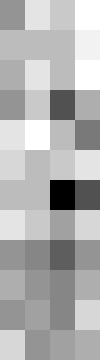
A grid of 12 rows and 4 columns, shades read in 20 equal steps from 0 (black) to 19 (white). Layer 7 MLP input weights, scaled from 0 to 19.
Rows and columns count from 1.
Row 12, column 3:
12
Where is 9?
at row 5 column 4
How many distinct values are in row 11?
4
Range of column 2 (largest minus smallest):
9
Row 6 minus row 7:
2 0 15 11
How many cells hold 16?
4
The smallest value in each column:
11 10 0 6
